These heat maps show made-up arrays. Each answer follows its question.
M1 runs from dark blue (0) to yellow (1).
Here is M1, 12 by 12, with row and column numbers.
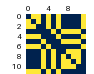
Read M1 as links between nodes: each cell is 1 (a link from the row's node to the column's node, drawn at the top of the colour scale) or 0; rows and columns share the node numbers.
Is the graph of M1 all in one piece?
no
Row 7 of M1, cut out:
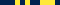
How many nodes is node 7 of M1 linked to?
5
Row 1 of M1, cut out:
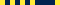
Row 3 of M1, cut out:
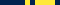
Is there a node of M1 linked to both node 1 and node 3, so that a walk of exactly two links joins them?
no
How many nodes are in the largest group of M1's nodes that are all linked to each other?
6
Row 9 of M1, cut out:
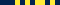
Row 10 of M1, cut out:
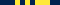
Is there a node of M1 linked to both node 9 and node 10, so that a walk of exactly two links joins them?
yes
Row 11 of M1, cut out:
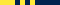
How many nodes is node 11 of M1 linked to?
5
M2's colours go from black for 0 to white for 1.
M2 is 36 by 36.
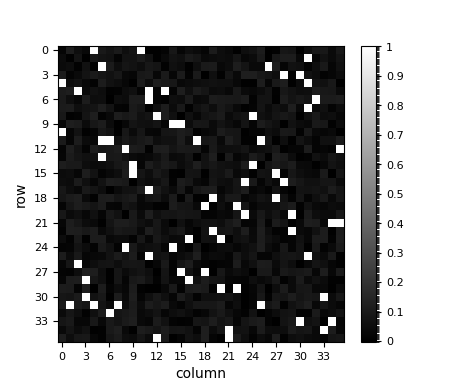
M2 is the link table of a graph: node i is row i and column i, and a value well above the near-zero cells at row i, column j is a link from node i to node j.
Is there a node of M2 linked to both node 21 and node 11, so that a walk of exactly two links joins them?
no
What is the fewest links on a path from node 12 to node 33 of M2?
4
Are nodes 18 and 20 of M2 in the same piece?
yes
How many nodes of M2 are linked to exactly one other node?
7
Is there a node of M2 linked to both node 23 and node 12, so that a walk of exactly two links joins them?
no
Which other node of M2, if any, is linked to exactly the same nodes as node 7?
node 1
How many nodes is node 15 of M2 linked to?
2
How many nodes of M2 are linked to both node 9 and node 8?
0
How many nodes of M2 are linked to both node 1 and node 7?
1
